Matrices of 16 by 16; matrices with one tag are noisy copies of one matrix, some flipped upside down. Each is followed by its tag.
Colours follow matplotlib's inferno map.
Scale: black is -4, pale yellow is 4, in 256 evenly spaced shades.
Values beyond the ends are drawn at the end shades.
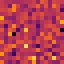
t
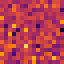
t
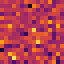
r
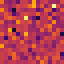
t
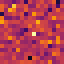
r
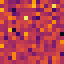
t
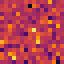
r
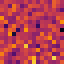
t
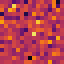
r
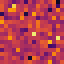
r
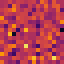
t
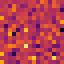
t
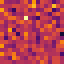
t
